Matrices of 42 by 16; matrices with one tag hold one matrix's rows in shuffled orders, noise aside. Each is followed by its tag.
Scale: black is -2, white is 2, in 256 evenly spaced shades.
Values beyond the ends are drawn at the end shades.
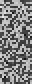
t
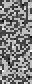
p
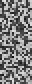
p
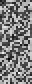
p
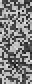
t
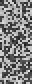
t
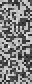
t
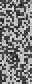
p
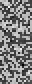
t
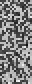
p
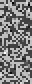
t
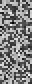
t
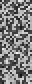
p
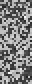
t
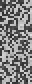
p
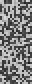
t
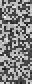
t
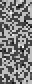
p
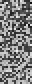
t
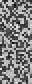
p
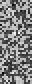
t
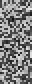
t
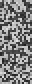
t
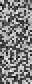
p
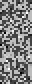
p
